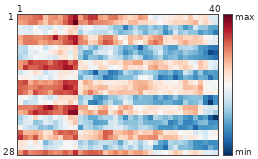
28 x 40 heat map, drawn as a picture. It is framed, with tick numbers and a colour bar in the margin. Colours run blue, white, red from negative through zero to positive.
Average level on the scale: 50%. Seam: vertical, 30% of the way across, the left part higher. Grain: streaks across. Stripes: horizontal, repeating 6 times.
